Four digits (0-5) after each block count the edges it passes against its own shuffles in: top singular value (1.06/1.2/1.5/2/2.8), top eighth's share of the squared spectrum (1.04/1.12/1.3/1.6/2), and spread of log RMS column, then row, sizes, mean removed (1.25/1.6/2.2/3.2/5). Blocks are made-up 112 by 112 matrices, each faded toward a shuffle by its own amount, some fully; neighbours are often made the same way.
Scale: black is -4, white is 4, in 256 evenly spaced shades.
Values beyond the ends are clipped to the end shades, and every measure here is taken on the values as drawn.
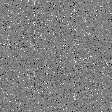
2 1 1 0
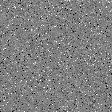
0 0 0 0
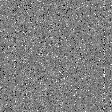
1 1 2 0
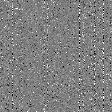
3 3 3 0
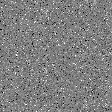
0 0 1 0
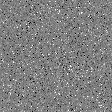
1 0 0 0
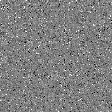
3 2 1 1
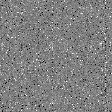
3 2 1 0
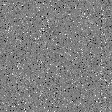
2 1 0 0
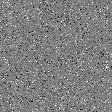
0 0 0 0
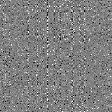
4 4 3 1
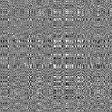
5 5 4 4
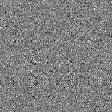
4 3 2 2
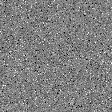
2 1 0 0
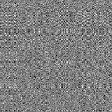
5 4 3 3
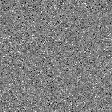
3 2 1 0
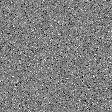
0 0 0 0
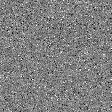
2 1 0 0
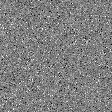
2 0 0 0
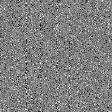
2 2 3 0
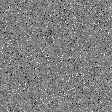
0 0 0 0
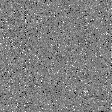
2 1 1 0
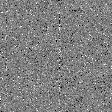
2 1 1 0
